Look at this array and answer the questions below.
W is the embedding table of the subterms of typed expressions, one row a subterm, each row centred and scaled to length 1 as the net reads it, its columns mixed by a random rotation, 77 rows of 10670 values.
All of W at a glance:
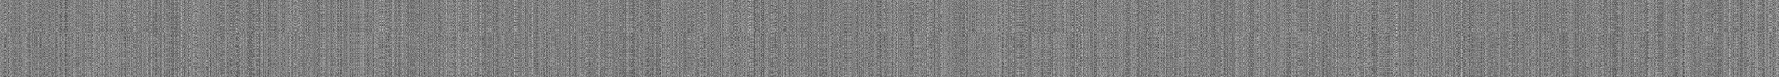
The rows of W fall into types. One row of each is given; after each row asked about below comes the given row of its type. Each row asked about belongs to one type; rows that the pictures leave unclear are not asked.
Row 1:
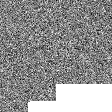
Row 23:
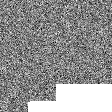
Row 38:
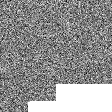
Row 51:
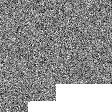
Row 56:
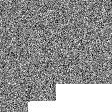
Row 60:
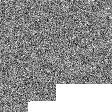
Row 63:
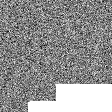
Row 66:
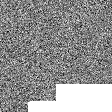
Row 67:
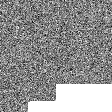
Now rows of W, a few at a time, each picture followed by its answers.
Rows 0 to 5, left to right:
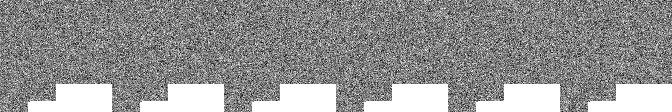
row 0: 23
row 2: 67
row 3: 60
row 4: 56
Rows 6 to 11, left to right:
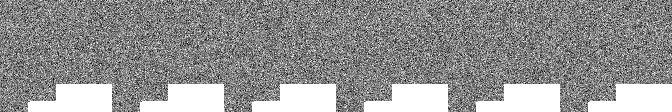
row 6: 1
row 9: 51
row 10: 38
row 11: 63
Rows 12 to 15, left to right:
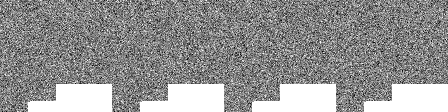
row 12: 66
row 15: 67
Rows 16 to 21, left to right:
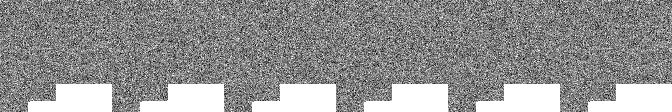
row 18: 51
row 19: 67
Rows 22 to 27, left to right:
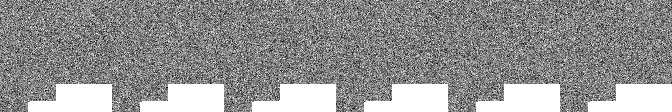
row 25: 1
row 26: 23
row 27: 51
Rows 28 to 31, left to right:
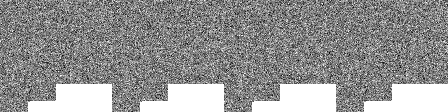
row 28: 56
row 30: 23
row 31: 56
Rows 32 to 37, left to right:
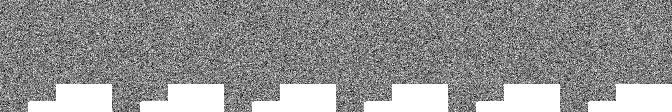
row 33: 66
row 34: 67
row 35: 51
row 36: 51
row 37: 63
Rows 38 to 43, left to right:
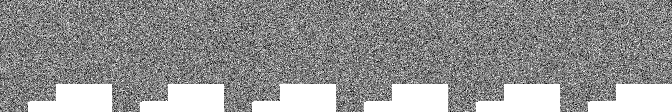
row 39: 51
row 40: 63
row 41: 51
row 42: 60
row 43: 56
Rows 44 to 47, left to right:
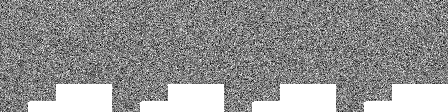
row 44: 38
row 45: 63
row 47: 66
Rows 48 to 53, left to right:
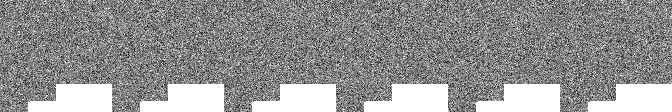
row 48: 60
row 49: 1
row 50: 66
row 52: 66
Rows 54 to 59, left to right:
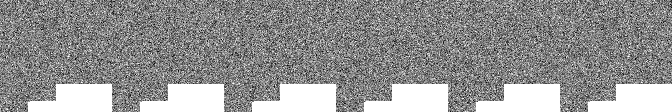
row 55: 67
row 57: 63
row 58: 60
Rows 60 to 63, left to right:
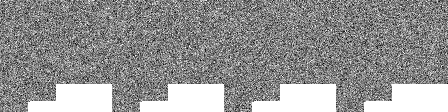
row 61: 60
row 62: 66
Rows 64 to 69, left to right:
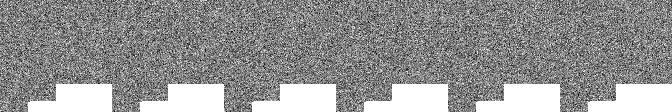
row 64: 23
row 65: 60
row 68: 56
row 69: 56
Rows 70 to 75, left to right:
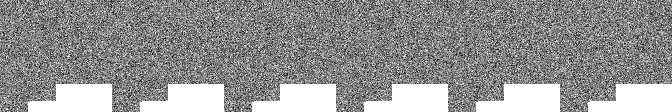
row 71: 67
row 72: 66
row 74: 56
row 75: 1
